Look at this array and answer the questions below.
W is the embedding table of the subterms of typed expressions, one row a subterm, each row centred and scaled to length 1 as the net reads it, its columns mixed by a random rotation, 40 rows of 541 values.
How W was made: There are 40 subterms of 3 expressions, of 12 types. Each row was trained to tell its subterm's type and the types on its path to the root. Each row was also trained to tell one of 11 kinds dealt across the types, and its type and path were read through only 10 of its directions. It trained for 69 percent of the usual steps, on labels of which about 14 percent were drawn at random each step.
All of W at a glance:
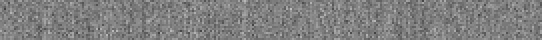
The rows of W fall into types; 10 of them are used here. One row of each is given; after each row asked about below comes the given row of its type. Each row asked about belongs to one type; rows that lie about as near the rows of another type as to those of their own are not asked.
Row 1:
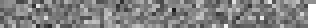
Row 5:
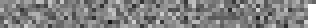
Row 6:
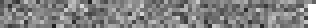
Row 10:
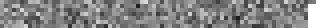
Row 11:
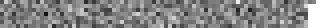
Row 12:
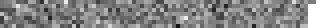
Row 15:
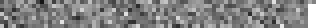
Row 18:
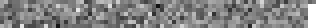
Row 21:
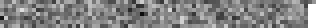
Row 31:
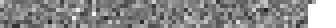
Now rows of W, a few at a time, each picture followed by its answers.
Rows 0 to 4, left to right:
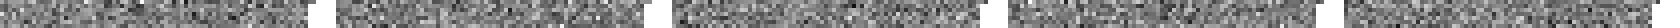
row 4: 6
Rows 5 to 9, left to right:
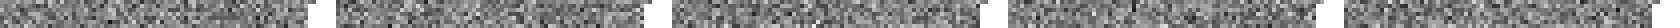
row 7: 31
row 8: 1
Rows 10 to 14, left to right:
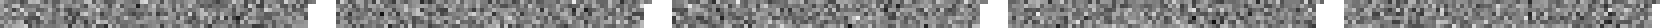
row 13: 6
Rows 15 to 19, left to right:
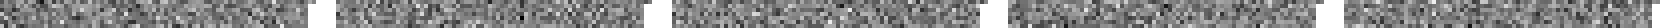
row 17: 11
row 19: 21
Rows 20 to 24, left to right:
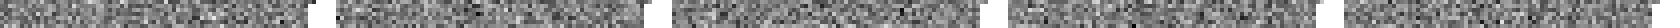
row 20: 21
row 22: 5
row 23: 21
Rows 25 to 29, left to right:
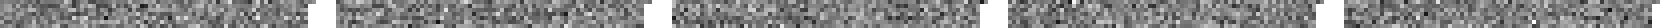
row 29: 31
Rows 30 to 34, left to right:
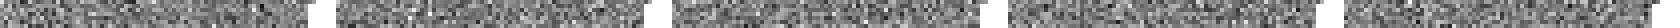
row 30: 10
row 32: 5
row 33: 5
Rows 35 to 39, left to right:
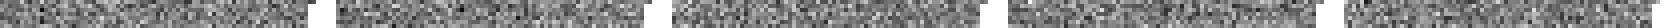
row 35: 18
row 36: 18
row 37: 12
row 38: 18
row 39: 10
